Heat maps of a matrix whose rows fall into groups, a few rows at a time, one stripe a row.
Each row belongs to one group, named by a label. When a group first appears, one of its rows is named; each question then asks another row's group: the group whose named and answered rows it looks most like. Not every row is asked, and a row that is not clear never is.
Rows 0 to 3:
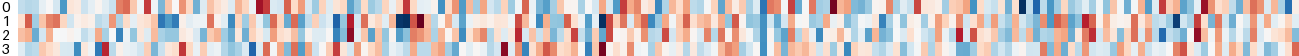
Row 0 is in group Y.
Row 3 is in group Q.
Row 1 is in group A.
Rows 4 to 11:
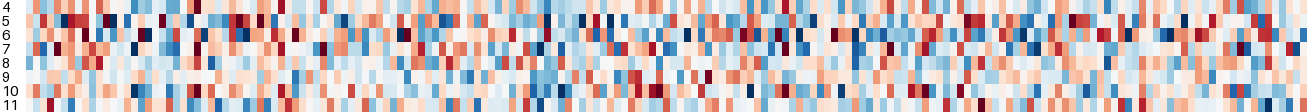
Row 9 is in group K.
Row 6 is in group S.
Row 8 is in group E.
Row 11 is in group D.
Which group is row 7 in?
E
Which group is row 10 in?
E
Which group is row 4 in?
E
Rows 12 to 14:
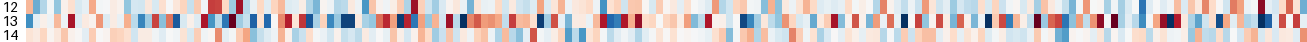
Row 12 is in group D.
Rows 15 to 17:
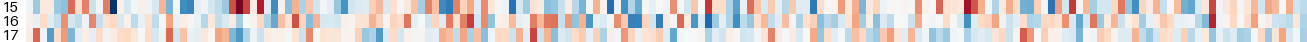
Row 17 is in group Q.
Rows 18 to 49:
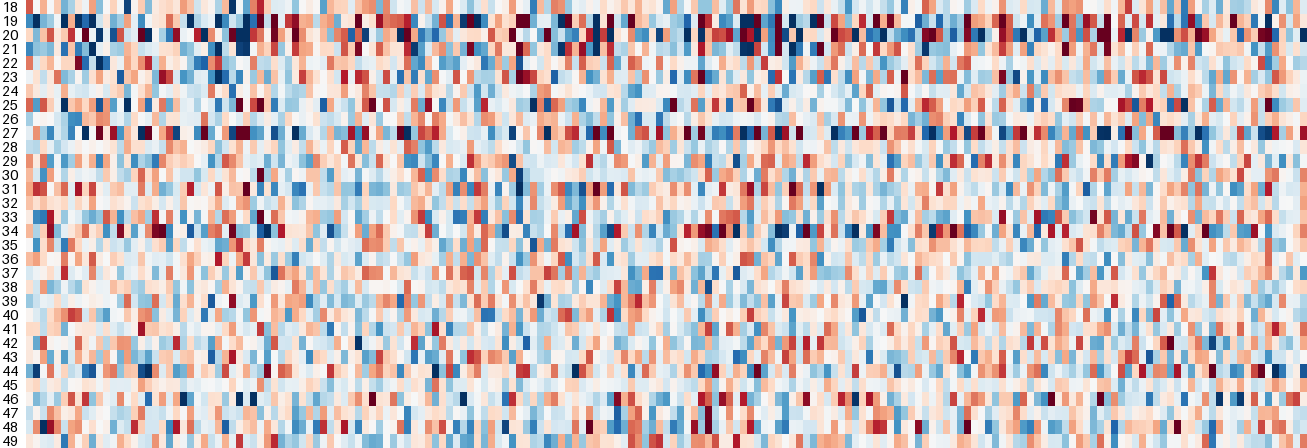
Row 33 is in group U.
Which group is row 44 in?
U
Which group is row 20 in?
S
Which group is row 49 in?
K
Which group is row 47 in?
K
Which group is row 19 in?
D
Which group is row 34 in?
A
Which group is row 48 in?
K
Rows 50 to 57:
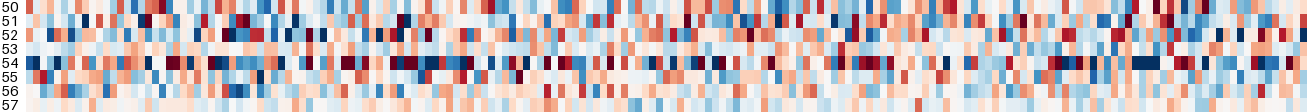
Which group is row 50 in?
A
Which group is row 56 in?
Q
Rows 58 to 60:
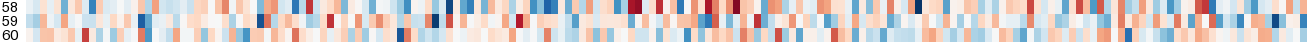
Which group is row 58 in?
K
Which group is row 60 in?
S
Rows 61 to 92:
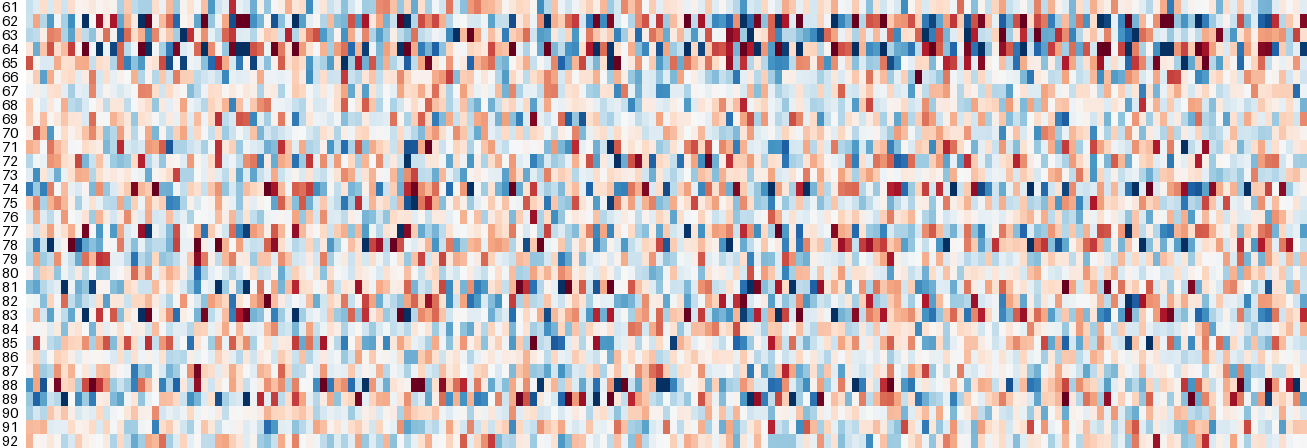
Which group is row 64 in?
S
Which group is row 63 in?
U
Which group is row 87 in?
E
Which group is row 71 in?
A
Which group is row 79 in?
E
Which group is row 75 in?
A
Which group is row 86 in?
A
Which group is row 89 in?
D
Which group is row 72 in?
K
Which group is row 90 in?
Y
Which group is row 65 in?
A
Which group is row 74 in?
Y
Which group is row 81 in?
D
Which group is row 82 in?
Y
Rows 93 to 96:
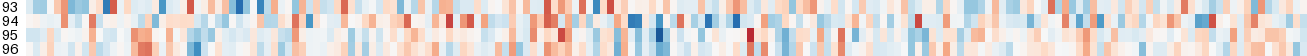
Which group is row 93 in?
Q
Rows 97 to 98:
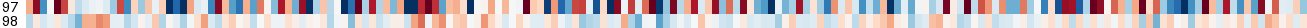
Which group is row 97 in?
A
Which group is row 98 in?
E
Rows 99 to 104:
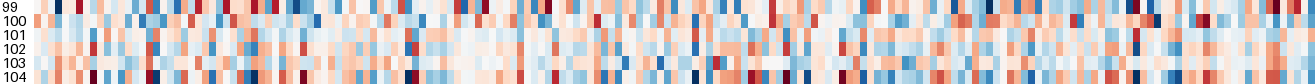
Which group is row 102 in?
S
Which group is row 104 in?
S
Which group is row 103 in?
K
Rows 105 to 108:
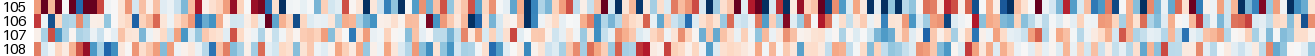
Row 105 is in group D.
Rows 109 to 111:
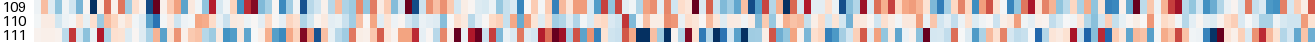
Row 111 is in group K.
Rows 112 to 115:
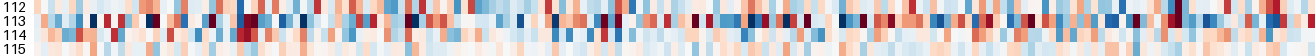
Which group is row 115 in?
S
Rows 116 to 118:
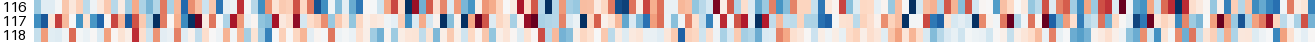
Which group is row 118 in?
Q
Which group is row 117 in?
U
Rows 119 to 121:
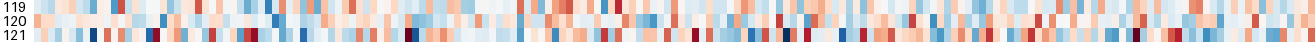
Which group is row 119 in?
Q
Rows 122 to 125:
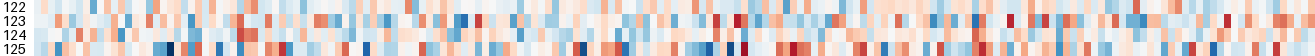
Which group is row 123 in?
U
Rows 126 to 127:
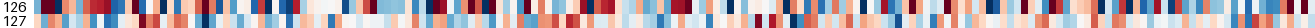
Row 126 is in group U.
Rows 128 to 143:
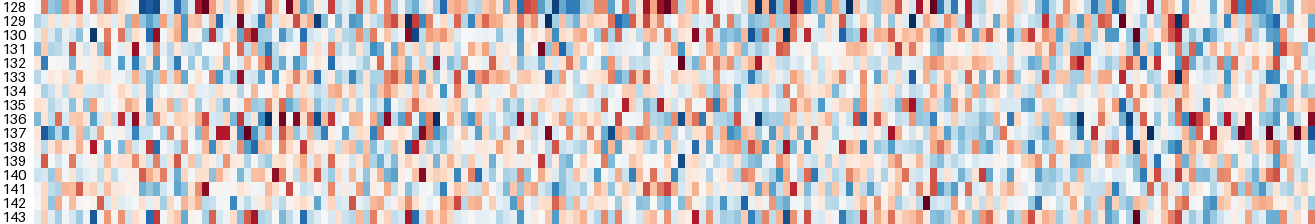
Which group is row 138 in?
S
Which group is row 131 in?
Q
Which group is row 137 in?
D
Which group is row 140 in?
Y
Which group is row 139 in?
Q
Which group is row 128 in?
E
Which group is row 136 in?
Q
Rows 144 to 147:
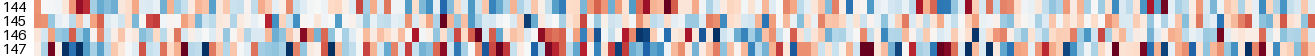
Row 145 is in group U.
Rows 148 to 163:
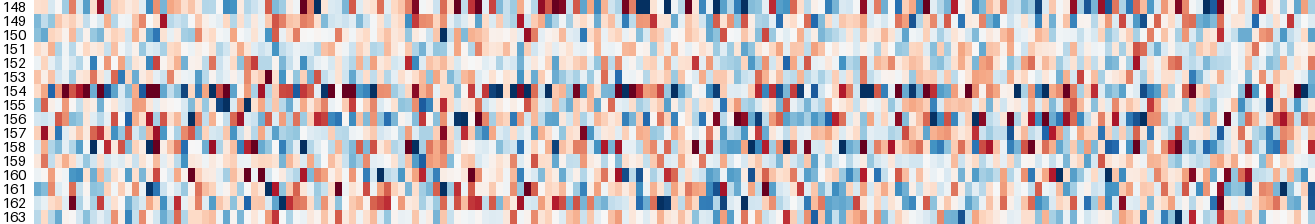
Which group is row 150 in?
U
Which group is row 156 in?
U
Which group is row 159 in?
A
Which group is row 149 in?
Y
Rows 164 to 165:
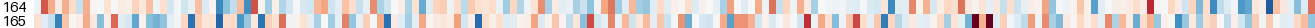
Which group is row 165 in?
A
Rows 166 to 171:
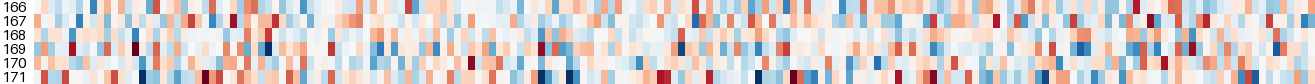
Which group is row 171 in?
E
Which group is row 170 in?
A
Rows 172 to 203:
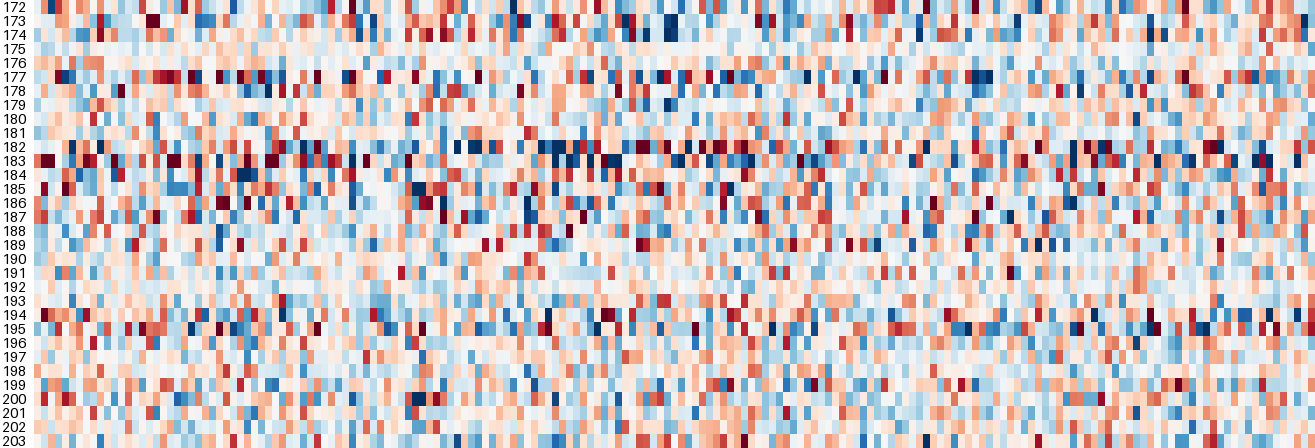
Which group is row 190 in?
U
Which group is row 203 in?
K
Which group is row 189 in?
Y
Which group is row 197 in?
A
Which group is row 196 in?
S
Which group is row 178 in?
Q
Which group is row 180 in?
S
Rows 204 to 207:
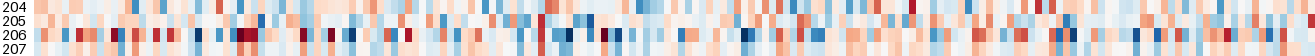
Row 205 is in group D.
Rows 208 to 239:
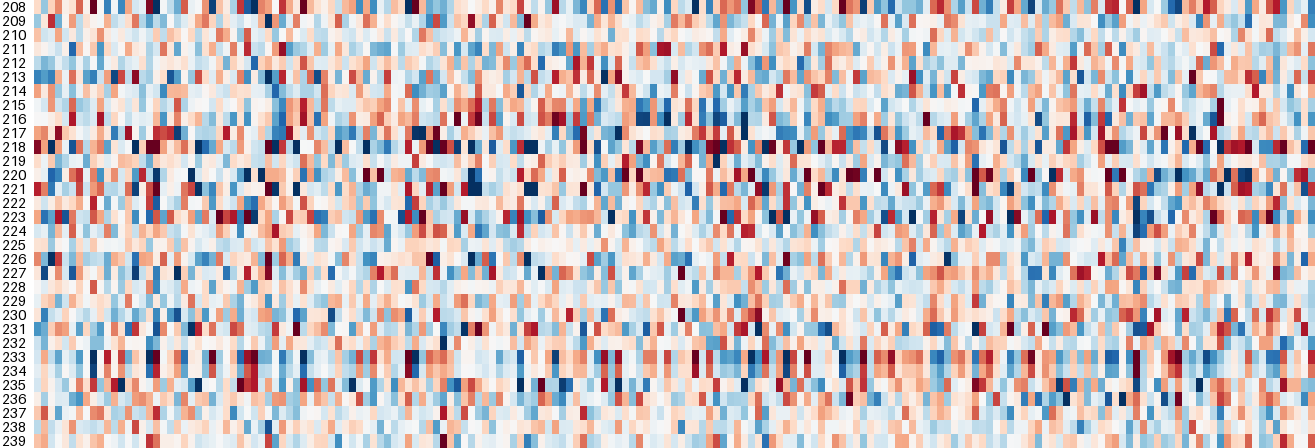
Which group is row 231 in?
U
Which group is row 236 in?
Y
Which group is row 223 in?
D
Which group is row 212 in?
D
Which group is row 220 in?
A
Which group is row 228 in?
S
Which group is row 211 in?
K
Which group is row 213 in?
Q
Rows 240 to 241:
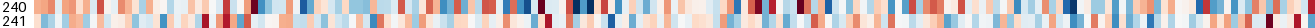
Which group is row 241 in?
D
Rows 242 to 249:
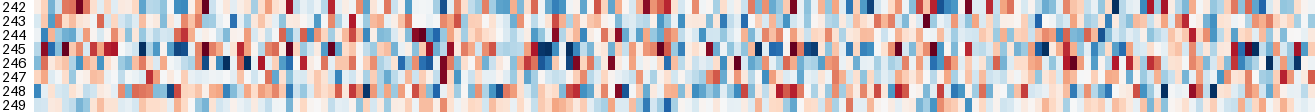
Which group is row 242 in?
E
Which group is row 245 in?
E
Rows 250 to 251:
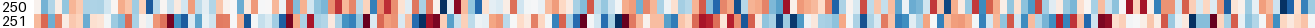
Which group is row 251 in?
A
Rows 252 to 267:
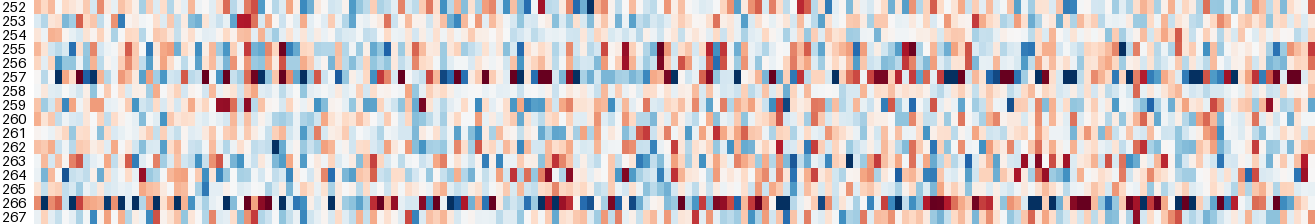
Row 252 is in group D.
